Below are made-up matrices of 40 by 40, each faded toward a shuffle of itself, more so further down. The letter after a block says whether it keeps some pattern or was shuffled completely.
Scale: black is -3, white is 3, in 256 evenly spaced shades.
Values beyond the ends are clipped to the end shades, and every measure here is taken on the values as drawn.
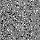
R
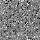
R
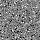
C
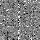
R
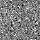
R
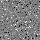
C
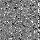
R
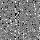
R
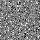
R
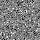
C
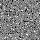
C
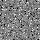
C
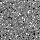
C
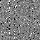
R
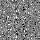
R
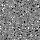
C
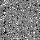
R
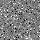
C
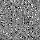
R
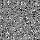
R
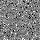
C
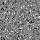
C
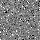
C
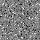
C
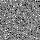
C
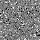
C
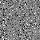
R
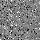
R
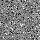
C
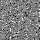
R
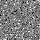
C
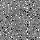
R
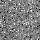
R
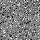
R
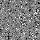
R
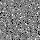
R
